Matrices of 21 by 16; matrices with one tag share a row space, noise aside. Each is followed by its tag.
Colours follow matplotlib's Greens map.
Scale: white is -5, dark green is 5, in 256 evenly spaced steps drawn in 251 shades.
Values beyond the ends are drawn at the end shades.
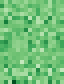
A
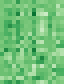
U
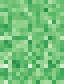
A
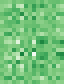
U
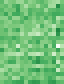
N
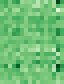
N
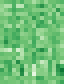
U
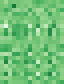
A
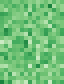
A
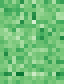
U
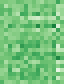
N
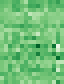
N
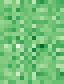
U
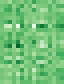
U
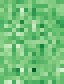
U
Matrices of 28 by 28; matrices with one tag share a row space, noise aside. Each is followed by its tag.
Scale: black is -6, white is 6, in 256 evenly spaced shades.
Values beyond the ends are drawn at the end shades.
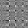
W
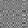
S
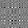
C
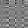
W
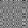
S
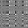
W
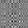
C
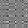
W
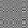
S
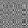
S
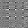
W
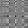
W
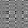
W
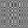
C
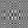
C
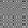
S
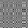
S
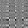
W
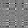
W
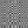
C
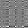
W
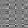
W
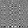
C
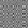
S
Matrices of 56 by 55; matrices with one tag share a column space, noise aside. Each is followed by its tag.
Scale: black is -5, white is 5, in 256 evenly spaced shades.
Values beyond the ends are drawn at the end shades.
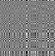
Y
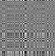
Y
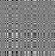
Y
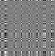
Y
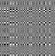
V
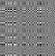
V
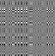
V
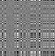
Y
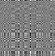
Y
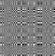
V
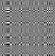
V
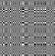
V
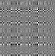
V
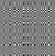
V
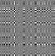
V
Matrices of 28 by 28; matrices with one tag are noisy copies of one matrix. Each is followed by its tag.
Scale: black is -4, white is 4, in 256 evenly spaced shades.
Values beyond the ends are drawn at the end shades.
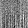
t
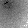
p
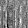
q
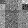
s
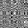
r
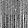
t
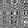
r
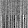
t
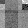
s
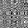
r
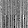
t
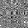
r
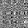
r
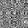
r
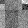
s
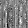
q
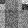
s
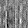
q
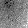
p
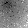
p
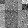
s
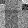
s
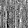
q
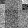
s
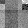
s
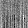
t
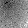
p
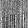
t
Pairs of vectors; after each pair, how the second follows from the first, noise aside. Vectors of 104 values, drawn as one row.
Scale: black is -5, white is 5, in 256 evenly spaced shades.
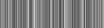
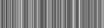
shuffled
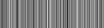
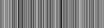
shuffled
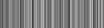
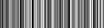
scaled up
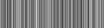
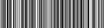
scaled up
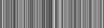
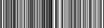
scaled up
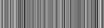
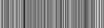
sign-scrambled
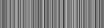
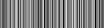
scaled up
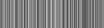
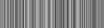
sign-scrambled
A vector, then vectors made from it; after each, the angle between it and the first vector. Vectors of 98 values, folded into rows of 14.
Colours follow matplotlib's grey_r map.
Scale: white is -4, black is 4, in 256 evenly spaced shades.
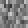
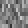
orthogonal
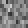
nearly opposite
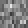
partly opposed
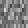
partly aligned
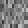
partly opposed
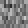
nearly parallel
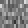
partly aligned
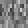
partly opposed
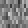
partly aligned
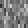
partly opposed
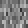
orthogonal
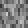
partly opposed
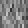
partly opposed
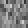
nearly opposite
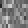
partly opposed
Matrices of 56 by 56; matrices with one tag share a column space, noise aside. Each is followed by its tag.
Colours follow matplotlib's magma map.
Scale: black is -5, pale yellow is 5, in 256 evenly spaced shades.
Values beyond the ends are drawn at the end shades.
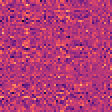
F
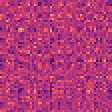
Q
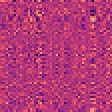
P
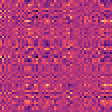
F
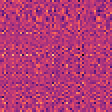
P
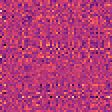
F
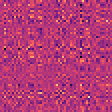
F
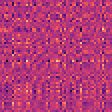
Q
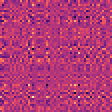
F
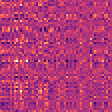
Q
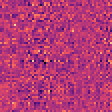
Q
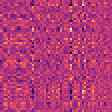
Q
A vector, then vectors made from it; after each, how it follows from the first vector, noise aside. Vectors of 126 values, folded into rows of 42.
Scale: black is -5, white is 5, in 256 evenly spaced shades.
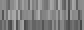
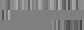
partly zeroed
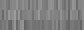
shrunk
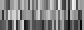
scaled up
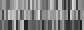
scaled up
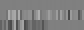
partly zeroed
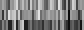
scaled up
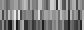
scaled up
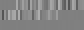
partly zeroed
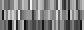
scaled up
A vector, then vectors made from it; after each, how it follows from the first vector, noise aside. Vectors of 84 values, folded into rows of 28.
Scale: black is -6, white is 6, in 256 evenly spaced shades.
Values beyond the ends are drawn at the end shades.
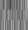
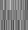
negated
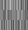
negated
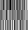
scaled up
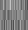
negated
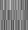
negated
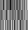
scaled up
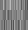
negated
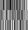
scaled up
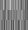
negated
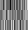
scaled up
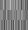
negated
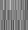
negated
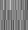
negated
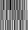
scaled up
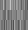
negated
